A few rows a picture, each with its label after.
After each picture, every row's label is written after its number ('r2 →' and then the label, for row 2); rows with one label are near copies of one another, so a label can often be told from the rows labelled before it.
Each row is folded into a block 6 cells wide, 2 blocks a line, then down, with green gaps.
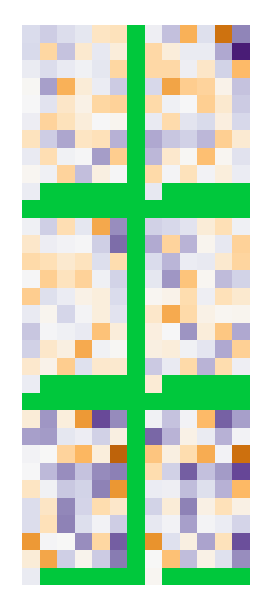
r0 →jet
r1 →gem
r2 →gem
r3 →jet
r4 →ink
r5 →ink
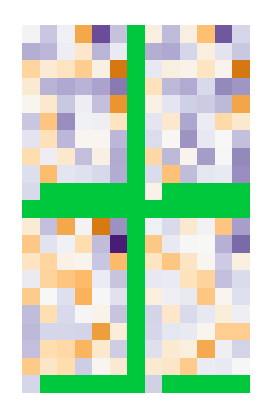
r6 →ink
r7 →ink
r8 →gem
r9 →gem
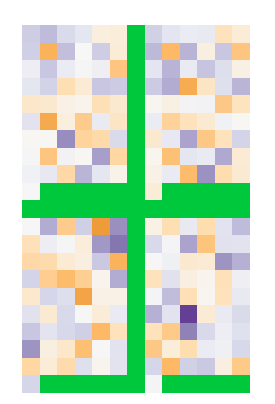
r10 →jet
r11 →jet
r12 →gem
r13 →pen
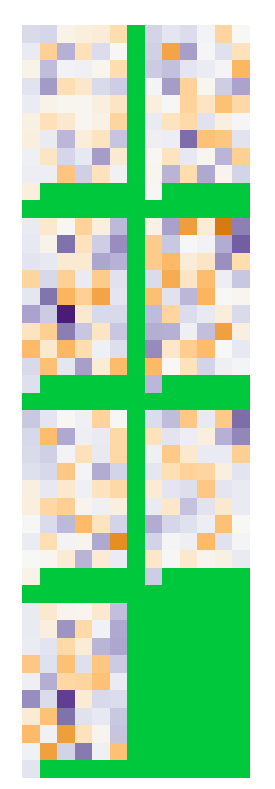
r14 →jet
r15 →jet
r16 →pen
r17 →gem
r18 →jet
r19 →gem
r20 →pen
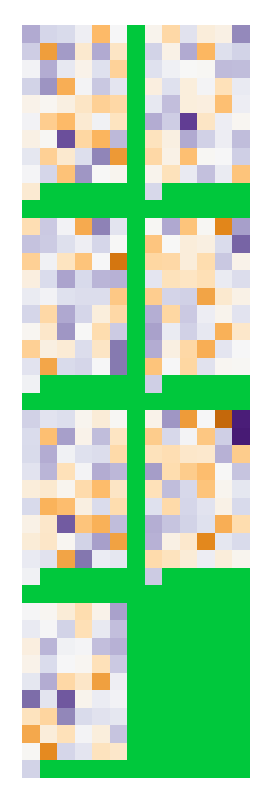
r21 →jet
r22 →pen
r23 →ink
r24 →gem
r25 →jet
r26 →gem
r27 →pen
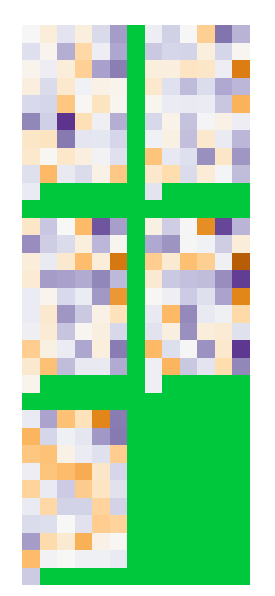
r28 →pen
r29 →ink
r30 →ink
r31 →ink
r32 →gem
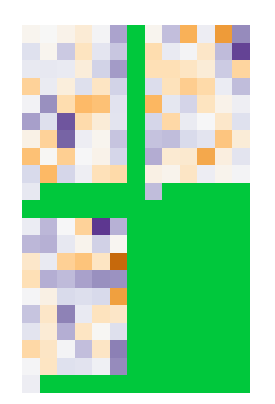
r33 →pen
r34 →gem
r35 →ink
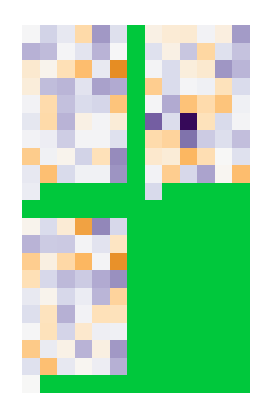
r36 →ink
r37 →pen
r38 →ink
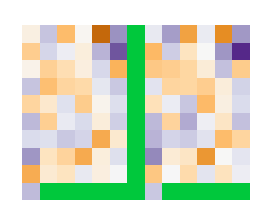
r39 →gem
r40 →gem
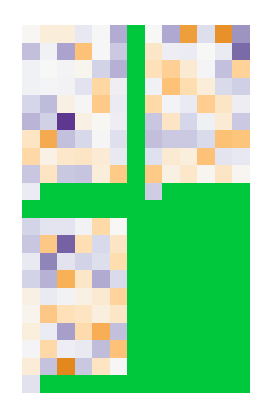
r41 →pen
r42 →gem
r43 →jet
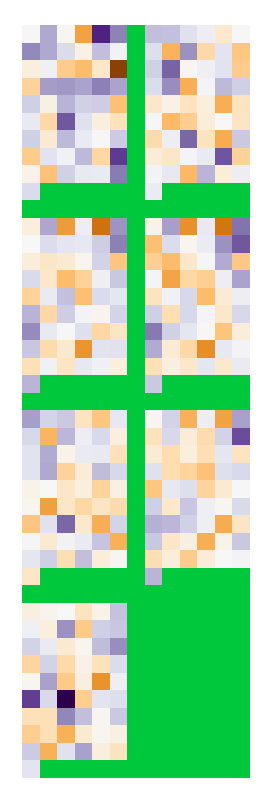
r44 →ink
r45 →jet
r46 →gem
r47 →gem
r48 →jet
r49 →gem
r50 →pen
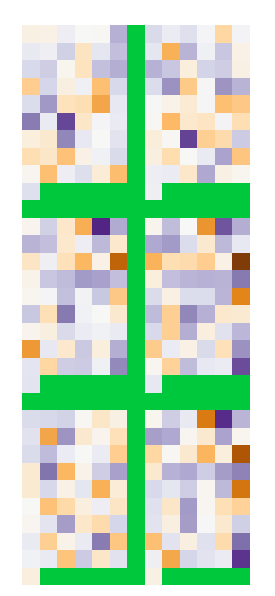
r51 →pen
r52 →jet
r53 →ink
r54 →ink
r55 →jet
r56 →ink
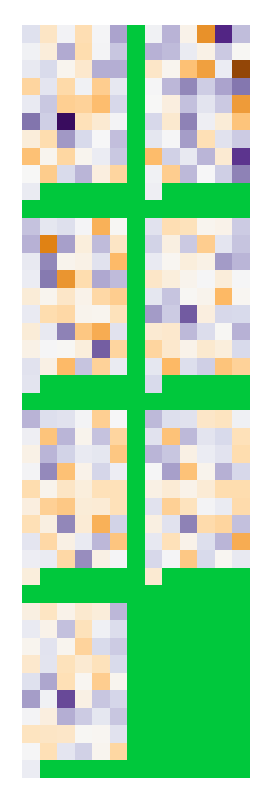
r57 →pen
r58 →ink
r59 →jet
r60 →pen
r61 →jet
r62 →jet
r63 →pen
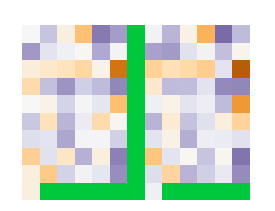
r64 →ink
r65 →ink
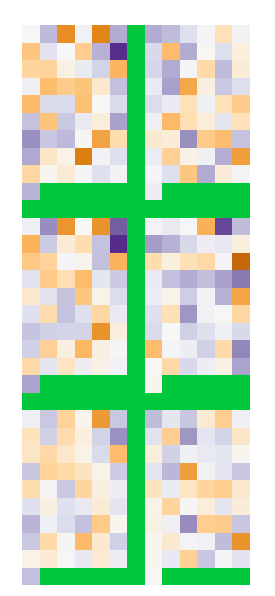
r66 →gem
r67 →jet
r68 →gem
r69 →ink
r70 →gem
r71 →jet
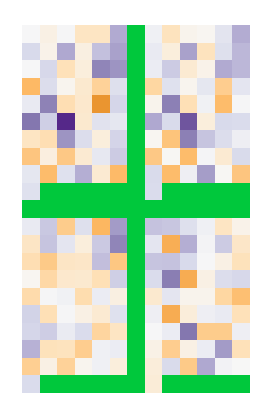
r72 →pen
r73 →pen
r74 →gem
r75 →jet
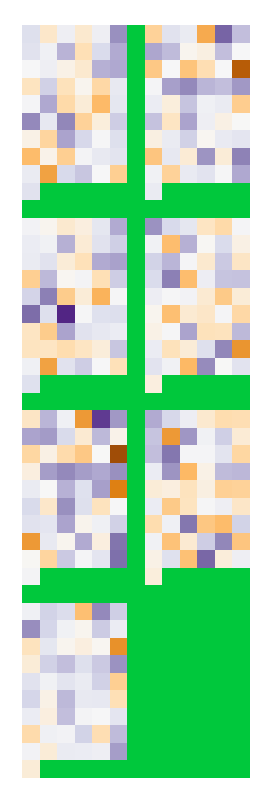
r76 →pen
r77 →ink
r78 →pen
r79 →jet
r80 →ink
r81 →jet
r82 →ink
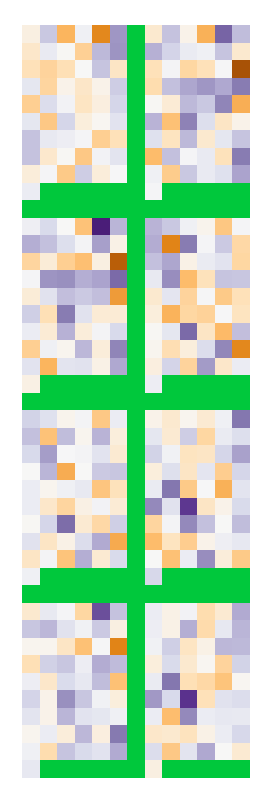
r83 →gem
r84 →ink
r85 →ink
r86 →jet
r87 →jet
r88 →pen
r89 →ink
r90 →pen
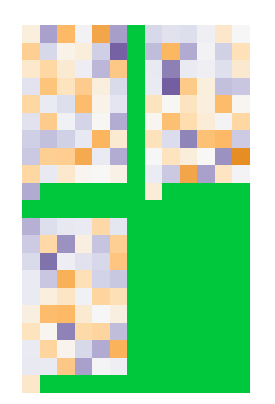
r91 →gem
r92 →jet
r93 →jet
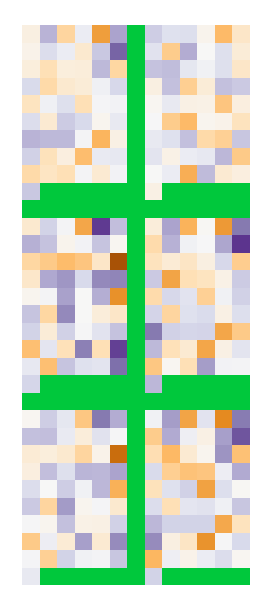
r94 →gem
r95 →jet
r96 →ink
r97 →gem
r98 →ink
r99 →gem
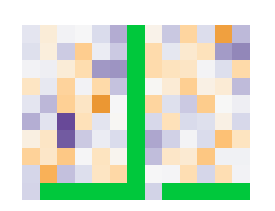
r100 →pen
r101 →gem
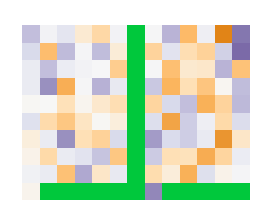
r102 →jet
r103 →gem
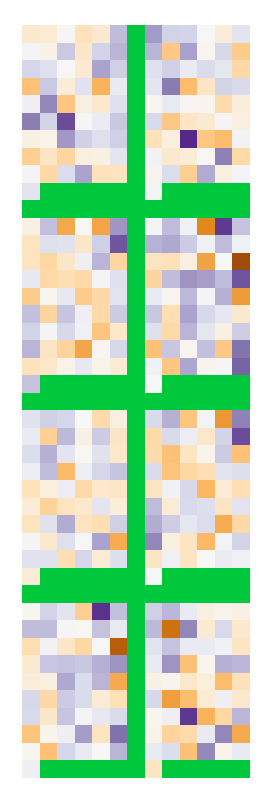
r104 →pen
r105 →jet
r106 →gem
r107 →ink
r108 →jet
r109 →gem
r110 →ink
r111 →jet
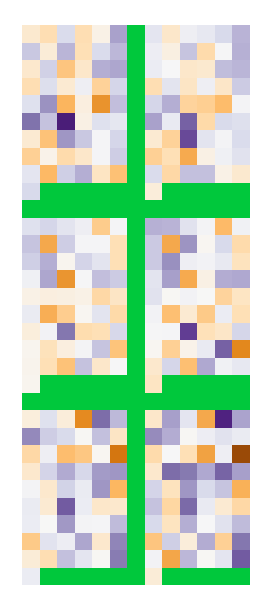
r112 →pen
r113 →pen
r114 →jet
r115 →jet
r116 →ink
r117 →ink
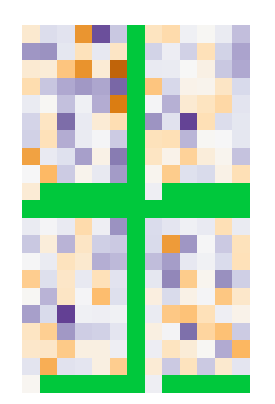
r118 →ink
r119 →pen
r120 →pen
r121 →jet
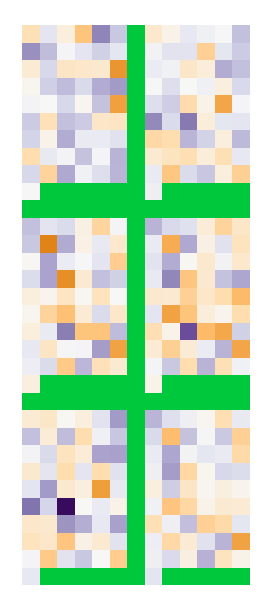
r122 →ink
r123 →pen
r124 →jet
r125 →jet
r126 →pen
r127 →jet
